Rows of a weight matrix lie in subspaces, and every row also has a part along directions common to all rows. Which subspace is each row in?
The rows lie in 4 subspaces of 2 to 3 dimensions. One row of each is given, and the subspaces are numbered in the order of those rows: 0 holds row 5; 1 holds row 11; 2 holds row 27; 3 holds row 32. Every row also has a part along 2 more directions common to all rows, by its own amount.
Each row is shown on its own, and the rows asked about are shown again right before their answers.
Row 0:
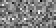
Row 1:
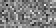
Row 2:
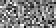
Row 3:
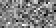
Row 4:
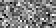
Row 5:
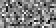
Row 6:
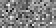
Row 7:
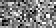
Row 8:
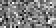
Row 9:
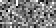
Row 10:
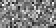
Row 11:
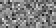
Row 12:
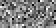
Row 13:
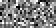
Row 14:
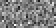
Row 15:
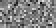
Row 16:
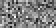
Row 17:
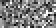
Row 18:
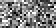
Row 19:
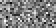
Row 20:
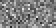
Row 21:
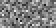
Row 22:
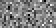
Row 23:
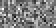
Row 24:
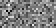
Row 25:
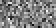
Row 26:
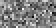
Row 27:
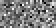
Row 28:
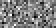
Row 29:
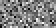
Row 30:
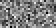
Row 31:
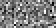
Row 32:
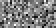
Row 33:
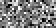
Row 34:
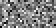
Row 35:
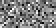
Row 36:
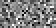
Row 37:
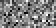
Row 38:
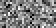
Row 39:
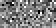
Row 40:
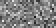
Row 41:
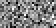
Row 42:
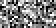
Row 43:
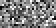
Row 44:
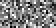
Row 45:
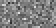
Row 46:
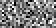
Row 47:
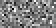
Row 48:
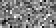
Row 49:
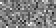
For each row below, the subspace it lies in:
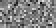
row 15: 3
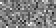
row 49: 1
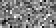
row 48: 1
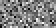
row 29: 0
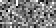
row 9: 3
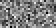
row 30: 1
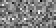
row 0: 2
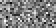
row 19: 1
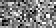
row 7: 1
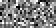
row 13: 3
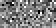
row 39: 2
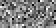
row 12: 2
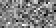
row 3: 3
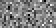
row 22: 1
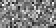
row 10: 2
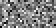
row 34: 0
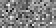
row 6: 0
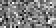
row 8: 0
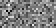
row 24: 0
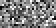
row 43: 2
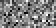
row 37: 3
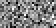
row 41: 2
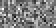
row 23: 3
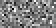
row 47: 0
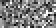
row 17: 3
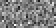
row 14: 2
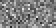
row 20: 1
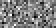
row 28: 3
